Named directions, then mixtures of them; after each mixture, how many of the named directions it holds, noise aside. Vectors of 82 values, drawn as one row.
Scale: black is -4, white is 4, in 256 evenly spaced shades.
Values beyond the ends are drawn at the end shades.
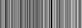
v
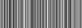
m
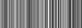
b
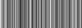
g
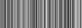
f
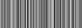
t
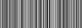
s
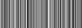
two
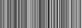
one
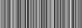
one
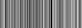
one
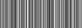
two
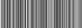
three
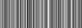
three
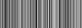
three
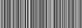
two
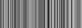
two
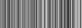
one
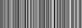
three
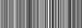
one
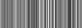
three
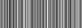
one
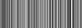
two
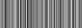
three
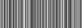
one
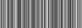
three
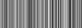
one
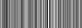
two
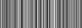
one
